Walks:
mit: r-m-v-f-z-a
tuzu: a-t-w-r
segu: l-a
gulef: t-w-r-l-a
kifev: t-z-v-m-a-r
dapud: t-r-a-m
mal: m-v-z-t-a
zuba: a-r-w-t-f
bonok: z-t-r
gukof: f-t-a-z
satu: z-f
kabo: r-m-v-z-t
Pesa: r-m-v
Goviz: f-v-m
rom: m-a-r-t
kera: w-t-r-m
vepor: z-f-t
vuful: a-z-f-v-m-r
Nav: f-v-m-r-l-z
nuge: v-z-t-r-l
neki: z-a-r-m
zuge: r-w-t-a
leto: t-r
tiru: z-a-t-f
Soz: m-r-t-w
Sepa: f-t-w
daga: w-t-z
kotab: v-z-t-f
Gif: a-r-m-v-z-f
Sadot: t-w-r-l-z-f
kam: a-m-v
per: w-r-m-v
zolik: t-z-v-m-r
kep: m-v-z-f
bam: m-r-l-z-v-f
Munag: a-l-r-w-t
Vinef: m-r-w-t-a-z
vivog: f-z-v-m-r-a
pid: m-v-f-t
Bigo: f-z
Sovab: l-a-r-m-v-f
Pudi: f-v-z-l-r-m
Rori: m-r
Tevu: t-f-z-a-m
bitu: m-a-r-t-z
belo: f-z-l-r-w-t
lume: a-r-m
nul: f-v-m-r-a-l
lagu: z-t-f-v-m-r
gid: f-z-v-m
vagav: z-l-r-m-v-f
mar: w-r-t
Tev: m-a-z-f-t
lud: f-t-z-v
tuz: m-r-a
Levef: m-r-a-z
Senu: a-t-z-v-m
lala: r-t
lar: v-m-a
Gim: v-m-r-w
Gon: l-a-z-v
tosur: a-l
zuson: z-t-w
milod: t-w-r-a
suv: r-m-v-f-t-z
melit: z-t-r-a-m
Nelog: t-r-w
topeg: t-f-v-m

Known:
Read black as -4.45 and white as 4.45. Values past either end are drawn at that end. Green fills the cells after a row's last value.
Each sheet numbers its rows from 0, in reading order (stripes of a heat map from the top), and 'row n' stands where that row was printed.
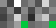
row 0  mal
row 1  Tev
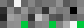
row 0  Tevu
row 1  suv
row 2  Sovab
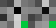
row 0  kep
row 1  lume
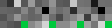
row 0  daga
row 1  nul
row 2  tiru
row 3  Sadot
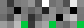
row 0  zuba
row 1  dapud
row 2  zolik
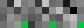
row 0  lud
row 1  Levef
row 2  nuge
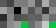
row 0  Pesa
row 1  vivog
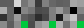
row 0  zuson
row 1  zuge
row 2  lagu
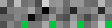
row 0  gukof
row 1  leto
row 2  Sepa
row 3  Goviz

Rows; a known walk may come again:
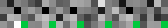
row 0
bam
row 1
kotab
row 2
lagu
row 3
rom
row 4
nuge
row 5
Gon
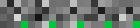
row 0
Vinef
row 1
milod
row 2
Goviz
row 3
tuzu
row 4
suv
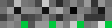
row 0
kam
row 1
lume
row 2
satu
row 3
gulef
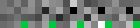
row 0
Bigo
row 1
Sepa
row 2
Nelog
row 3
vagav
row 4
Nav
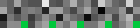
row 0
lala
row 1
neki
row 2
vepor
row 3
leto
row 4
gid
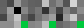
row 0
Gif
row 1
tiru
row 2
Tev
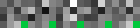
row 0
mit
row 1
bonok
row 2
Senu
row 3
mar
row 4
vivog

